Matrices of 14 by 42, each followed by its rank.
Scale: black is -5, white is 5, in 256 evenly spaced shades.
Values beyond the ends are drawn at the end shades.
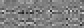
three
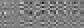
two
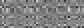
three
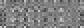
three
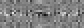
three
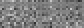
three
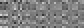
two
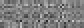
three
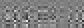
two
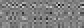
three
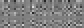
two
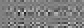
two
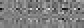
three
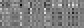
two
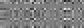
two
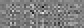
three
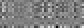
two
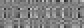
three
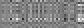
two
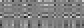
two
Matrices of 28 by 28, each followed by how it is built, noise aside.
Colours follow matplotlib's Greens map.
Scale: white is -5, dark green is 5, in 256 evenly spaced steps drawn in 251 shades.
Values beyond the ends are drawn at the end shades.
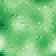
smooth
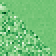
lower triangular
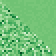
lower triangular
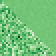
lower triangular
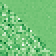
lower triangular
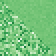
lower triangular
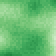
smooth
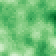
smooth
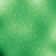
smooth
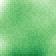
smooth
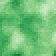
smooth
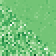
lower triangular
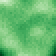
smooth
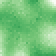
smooth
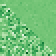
lower triangular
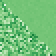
lower triangular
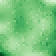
smooth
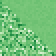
lower triangular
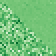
lower triangular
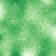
smooth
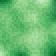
smooth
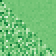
lower triangular
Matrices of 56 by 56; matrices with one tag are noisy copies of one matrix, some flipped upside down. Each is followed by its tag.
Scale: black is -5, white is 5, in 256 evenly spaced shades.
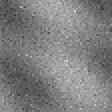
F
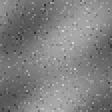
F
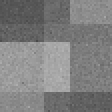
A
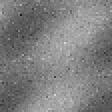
F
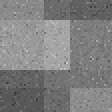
A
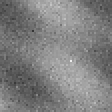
F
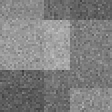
A
